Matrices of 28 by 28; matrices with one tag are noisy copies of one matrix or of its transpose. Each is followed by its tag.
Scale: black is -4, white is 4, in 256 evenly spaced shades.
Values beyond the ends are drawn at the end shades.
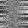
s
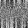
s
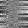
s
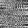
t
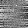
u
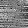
u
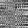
t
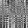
t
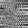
t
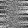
s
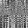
t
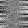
s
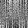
u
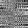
t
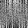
u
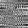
t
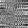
t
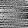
u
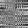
t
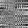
t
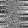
s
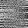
u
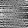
u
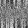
s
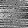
u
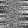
s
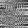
t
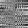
t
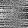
u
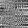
t
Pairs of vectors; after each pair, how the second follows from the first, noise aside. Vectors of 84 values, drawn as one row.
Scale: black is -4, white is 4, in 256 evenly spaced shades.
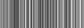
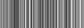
copied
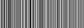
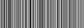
copied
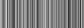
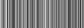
copied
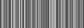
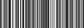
scaled up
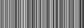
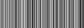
copied
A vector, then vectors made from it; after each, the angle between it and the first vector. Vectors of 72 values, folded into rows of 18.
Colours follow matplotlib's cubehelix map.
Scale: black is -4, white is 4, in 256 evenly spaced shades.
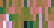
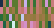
partly opposed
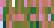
orthogonal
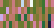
orthogonal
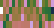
partly opposed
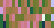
partly opposed
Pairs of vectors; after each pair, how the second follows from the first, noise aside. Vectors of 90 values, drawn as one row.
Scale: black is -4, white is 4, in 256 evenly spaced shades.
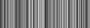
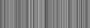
shrunk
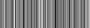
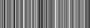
negated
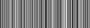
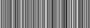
negated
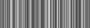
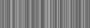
shrunk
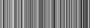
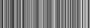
negated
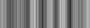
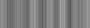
shrunk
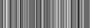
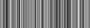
negated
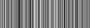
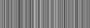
shrunk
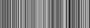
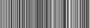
negated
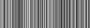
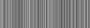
shrunk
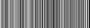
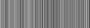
shrunk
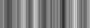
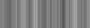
shrunk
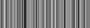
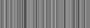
shrunk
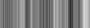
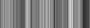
negated
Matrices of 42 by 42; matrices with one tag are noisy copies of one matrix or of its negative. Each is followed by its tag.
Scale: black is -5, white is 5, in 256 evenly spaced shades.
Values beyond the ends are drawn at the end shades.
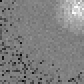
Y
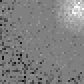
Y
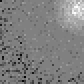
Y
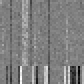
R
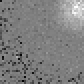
Y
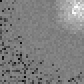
Y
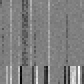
R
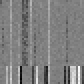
R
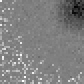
Y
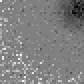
Y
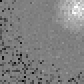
Y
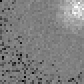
Y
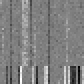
R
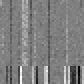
R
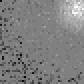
Y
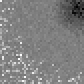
Y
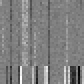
R
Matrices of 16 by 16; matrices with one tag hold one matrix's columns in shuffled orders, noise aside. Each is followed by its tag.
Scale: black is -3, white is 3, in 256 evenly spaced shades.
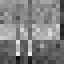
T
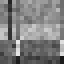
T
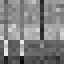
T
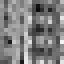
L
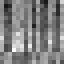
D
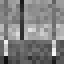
T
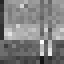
T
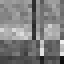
T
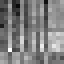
D
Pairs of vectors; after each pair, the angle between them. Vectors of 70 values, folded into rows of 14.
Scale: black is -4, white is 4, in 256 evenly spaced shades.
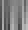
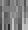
nearly parallel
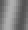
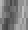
nearly opposite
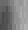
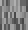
orthogonal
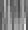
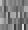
partly opposed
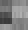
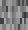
orthogonal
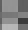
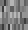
orthogonal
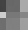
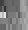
nearly parallel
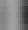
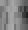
nearly parallel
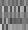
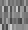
nearly parallel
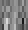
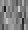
partly aligned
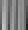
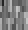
partly opposed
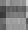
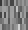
orthogonal
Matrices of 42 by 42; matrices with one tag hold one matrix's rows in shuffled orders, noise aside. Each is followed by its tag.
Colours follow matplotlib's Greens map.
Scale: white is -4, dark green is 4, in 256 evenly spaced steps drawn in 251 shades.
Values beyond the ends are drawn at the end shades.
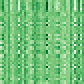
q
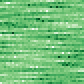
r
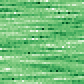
r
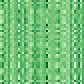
q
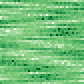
r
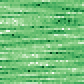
r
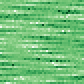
r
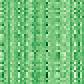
q
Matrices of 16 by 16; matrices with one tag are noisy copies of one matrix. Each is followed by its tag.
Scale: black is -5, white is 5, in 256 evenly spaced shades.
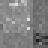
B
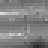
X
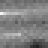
X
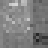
B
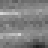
X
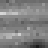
X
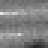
X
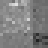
B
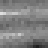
X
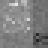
B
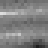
X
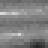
X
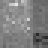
B
